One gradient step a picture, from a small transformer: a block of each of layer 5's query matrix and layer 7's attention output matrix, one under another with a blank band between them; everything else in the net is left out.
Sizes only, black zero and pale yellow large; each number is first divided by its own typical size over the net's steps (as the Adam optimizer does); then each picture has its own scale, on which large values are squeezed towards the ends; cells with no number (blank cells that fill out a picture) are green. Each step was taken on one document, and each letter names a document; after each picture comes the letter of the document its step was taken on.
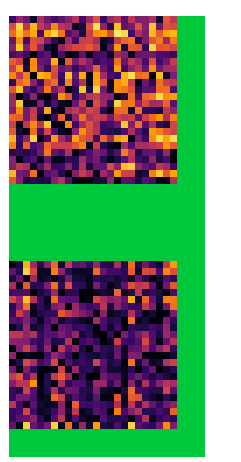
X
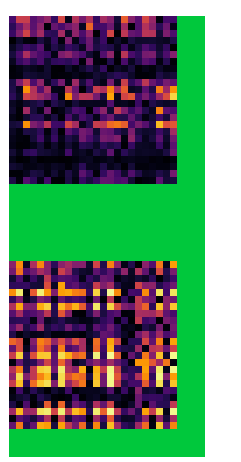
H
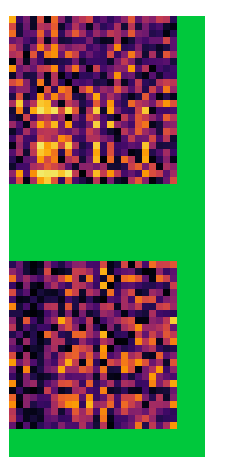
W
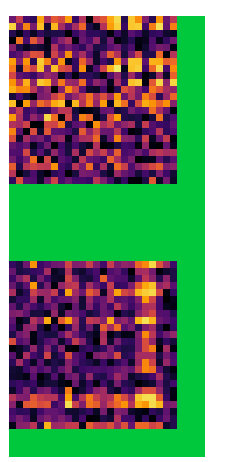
W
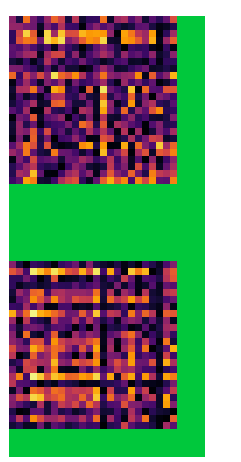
X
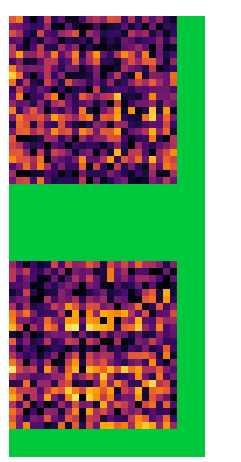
W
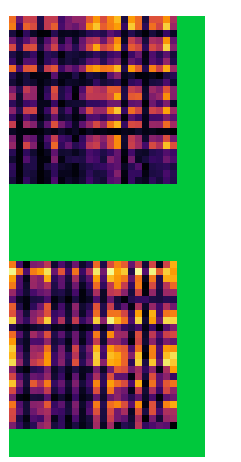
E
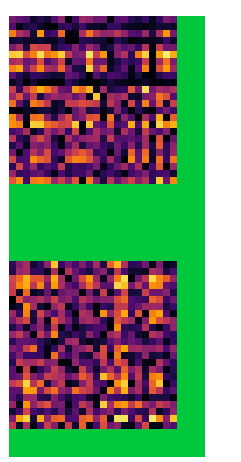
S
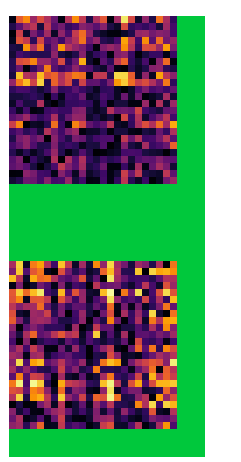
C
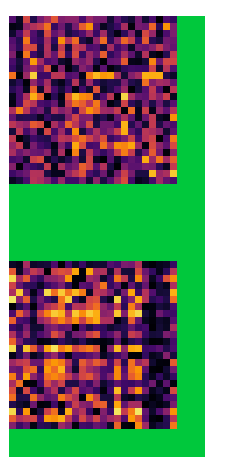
X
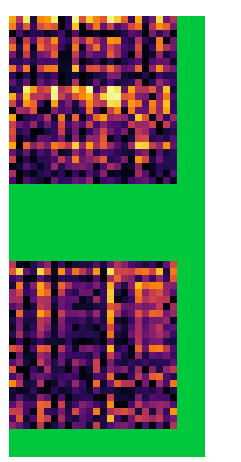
E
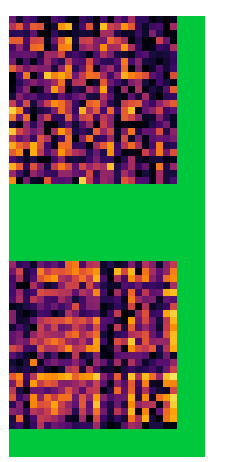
X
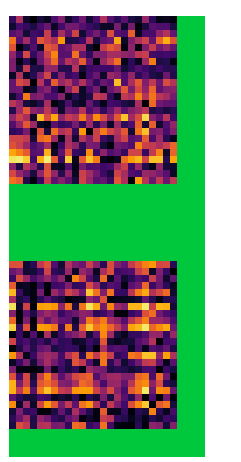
W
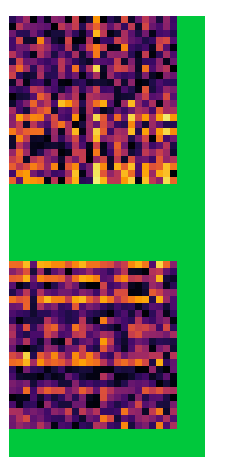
S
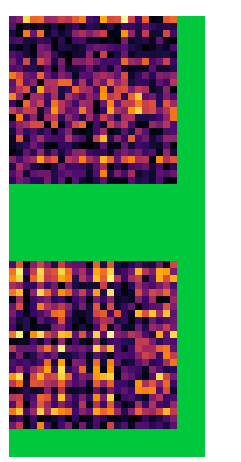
C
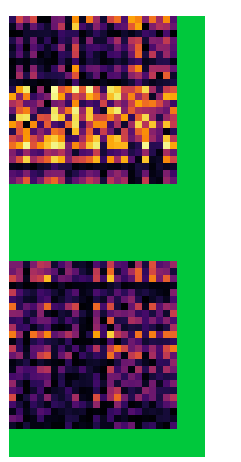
E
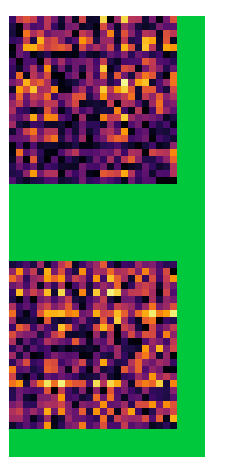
C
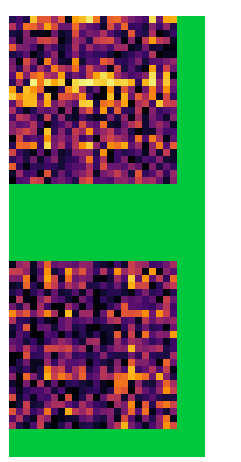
X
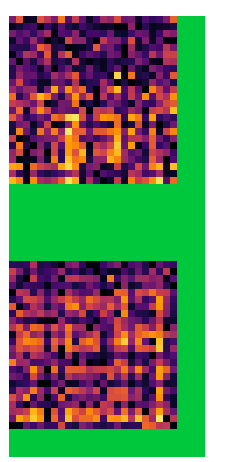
W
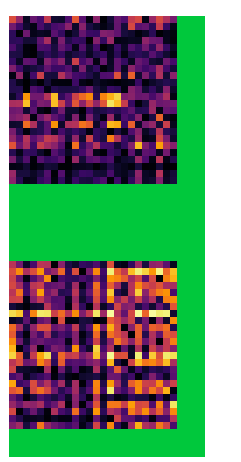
E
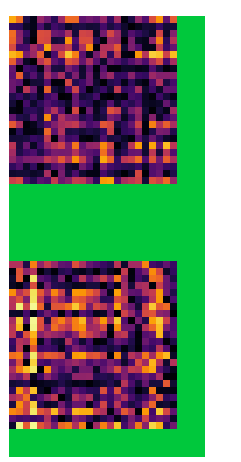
S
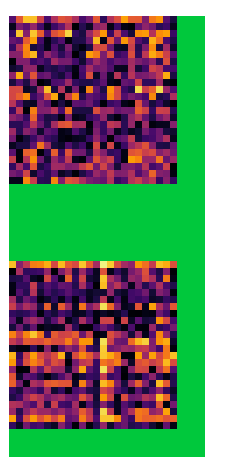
S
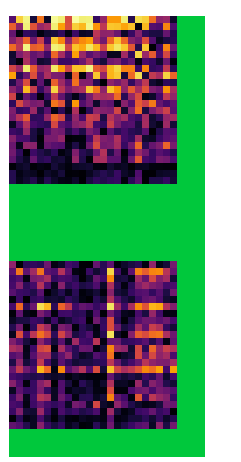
E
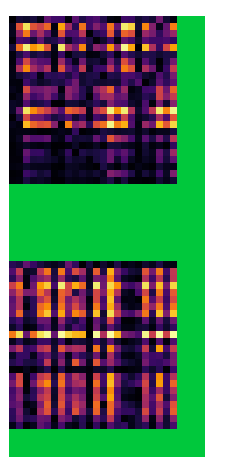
H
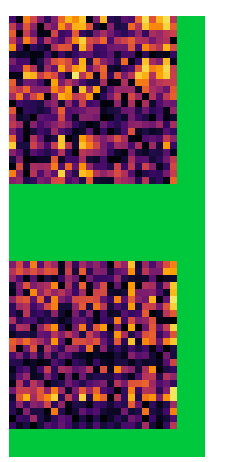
X
